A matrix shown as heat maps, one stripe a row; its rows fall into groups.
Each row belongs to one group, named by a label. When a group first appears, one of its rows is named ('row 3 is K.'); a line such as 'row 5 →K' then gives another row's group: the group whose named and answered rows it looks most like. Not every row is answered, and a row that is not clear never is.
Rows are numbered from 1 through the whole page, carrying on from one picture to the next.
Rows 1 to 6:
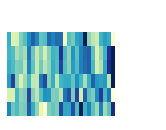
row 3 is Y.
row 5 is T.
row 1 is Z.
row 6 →Y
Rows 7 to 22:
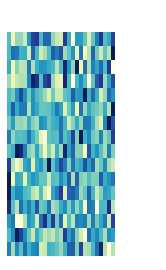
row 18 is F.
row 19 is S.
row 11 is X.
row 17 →F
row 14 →Y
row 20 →Z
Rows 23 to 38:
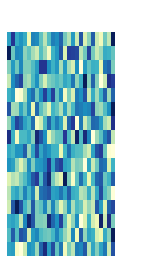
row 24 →F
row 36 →S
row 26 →X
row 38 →Z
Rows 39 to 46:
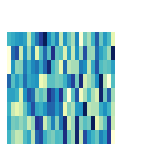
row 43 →S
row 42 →Y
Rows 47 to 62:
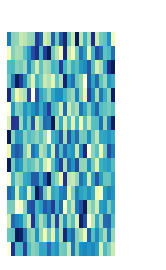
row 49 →Y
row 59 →Z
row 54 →F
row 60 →X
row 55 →X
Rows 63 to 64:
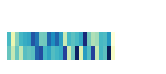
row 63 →Z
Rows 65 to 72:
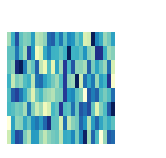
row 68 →T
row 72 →X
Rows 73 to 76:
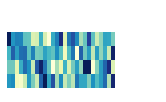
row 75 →T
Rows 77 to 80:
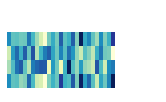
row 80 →Y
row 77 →Y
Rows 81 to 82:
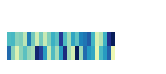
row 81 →Y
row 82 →T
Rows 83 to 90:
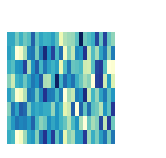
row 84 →Z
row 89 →S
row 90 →Z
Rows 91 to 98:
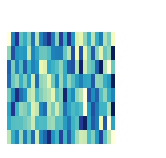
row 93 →Y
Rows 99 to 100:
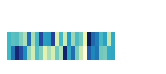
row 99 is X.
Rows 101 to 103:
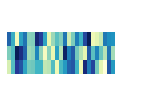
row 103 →X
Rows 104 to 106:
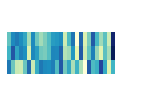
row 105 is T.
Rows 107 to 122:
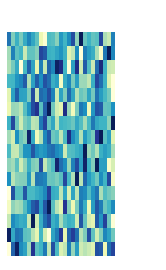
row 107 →Y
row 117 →T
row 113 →Z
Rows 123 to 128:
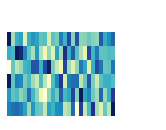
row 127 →Y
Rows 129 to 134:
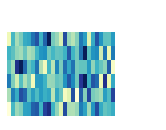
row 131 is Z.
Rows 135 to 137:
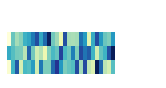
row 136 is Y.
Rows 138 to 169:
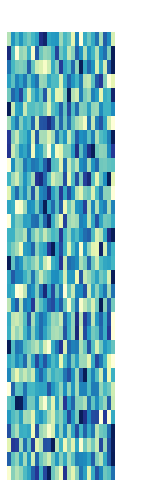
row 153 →S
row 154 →F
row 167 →S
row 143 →F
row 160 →F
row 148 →T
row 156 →Z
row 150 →Z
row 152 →Y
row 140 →Y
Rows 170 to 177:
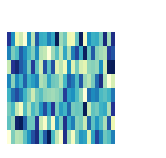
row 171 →X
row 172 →S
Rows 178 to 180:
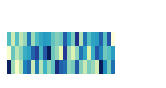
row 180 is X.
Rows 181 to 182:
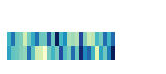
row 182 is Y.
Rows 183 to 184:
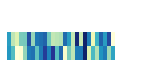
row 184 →Z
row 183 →T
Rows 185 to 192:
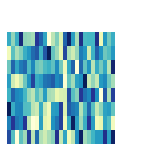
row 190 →F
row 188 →Z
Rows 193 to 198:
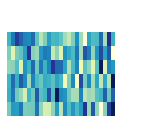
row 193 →S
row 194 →T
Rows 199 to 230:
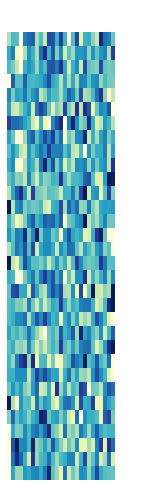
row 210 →X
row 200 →Z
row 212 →Z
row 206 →Z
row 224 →X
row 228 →S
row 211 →F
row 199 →S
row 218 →Y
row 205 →F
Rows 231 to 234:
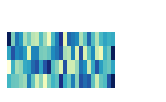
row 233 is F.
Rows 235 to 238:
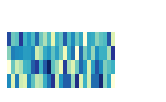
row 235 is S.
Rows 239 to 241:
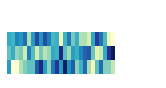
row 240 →Y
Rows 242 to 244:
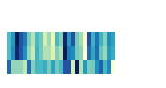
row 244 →T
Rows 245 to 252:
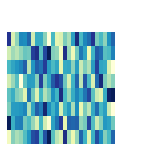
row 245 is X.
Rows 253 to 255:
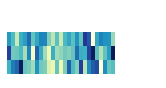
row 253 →T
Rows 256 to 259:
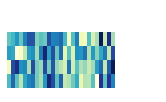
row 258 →S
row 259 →S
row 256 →S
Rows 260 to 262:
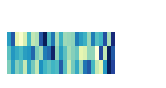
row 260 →Z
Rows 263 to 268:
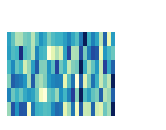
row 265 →X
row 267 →Y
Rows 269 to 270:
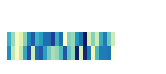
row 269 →Z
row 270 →T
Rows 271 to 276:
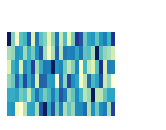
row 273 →S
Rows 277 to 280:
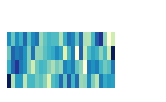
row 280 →F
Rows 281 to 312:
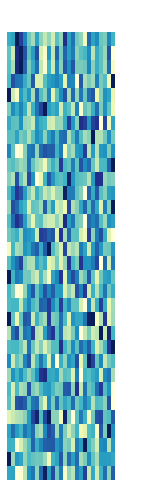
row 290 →Y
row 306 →T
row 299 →Z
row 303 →Y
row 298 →F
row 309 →S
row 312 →Z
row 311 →F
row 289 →Z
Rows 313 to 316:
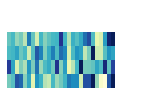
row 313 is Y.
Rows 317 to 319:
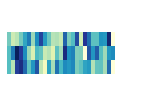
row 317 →T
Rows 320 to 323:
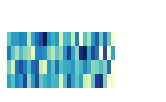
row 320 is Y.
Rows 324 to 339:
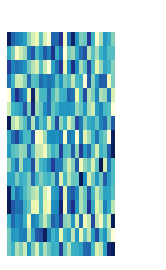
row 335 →F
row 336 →F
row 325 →Z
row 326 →F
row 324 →F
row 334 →X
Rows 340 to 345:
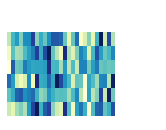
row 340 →S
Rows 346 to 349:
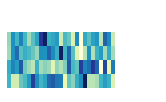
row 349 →Z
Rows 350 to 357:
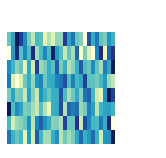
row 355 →F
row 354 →Y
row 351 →S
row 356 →T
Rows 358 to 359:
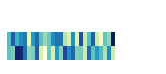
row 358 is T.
